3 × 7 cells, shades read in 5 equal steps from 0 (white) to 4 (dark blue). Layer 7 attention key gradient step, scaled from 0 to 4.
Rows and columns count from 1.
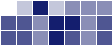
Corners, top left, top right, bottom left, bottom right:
0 2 3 3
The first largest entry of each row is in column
3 4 4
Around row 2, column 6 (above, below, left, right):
2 2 4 3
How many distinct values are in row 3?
3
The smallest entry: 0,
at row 1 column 1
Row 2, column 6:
2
